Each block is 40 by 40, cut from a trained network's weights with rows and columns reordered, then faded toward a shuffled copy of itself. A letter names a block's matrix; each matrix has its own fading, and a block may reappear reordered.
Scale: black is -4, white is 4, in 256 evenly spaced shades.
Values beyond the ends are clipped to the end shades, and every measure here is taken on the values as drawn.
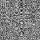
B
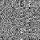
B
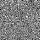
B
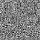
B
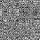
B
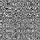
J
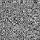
B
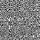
J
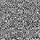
B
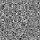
J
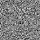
B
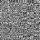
B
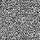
B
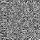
B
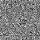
B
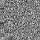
B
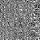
J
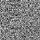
B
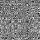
J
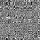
J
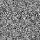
B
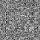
B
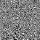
J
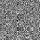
B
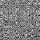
J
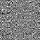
J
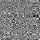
J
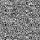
B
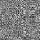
B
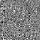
J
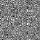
J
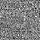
B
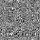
J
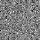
J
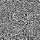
B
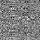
J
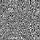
J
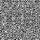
B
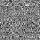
B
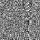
B
